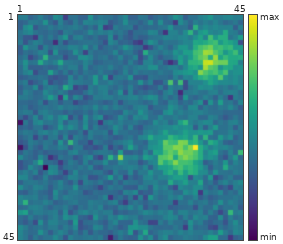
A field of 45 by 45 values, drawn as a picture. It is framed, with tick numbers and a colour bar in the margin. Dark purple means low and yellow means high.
Most values sit low, with a long tail of high ones. Two bumps rise from the field. The top right is the ninth with the highest average. No single row or column stands out from its neighbours.
